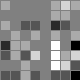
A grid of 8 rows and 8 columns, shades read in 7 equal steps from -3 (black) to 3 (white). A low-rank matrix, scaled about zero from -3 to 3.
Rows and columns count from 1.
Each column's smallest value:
-2 -1 -1 -1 0 -2 -1 -3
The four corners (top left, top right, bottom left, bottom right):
1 1 -1 -3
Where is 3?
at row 5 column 6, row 6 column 6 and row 7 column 6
